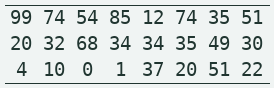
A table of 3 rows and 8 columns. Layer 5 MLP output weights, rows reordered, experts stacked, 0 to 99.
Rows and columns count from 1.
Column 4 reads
85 34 1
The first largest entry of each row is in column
1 3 7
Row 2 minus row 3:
16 22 68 33 -3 15 -2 8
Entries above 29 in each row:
7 7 2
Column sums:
123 116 122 120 83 129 135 103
